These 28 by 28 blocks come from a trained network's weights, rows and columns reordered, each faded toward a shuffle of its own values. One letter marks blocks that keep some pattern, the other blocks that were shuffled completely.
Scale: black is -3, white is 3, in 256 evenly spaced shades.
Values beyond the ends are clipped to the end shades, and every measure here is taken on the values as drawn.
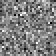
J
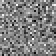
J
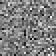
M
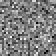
J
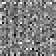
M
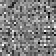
M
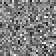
J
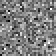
J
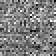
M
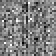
M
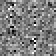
M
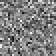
J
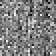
M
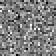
J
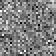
J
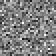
J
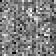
M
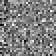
M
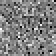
J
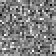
J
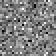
J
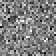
J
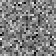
J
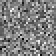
J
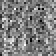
M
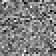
M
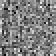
M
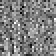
M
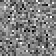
J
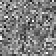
J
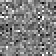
M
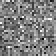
M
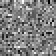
M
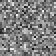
M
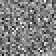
M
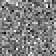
J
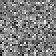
M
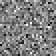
J
